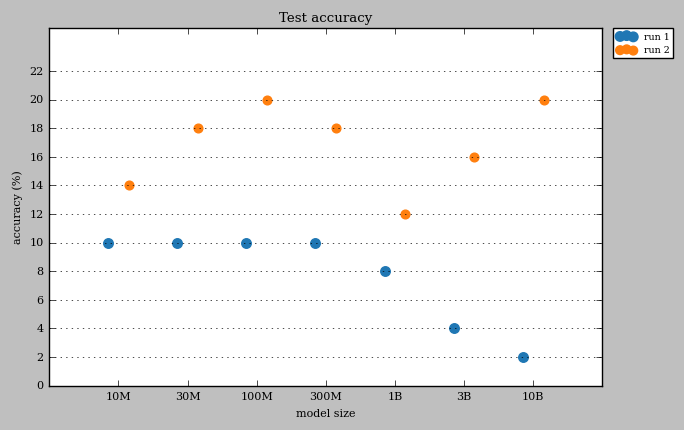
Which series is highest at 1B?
run 2
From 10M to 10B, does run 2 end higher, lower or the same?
higher
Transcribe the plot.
Title: Test accuracy
x-axis: model size, ticks 10M 30M 100M 300M 1B 3B 10B
y-axis: accuracy (%), ticks 0 2 4 6 8 10 12 14 16 18 20 22
Legend: run 1, run 2
Values:
run 1: 10 10 10 10 8 4 2
run 2: 14 18 20 18 12 16 20
